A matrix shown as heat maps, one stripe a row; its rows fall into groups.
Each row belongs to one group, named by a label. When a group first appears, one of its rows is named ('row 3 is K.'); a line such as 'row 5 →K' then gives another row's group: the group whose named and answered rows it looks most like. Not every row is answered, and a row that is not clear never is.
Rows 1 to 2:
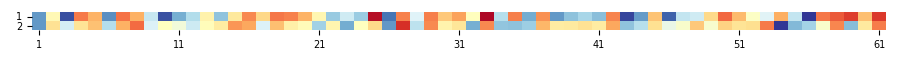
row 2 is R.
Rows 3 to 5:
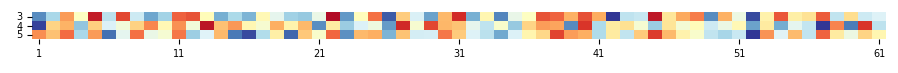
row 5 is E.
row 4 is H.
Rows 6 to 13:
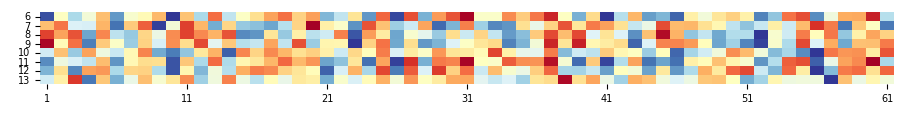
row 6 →H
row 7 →E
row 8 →E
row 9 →E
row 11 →H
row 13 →H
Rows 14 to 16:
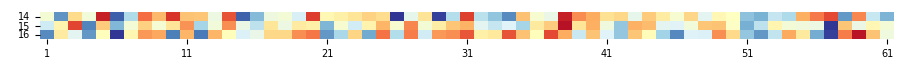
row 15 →H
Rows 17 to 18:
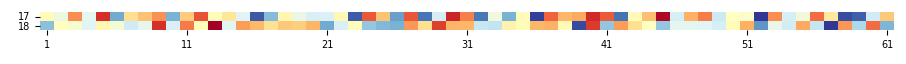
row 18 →H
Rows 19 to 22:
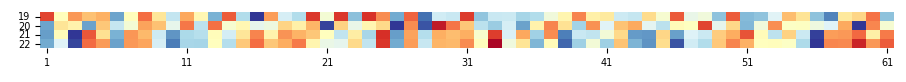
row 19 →E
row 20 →H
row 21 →R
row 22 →R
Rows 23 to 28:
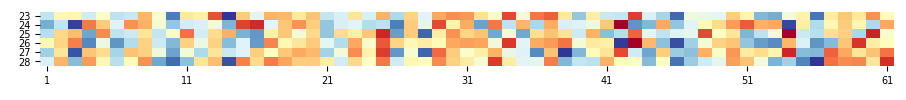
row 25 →H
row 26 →H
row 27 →R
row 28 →R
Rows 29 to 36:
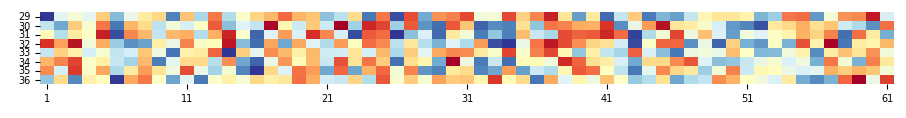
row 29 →H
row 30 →E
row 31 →E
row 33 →H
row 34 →E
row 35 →E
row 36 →R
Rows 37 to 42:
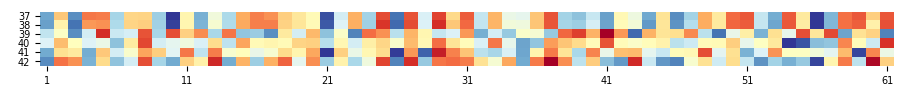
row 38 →R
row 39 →E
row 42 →H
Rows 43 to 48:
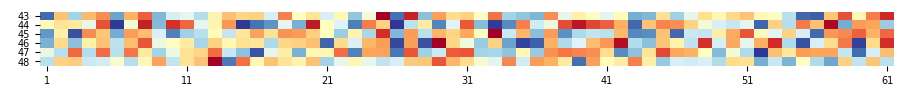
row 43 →R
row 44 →E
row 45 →R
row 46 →R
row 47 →E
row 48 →H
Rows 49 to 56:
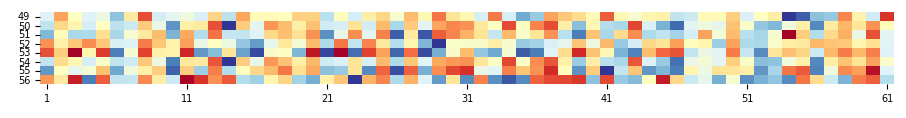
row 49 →R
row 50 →H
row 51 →H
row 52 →E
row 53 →E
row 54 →H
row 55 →H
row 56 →E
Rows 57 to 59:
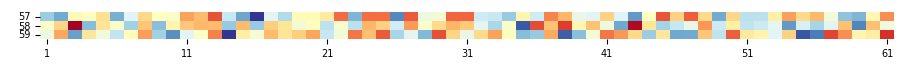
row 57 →E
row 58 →H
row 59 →R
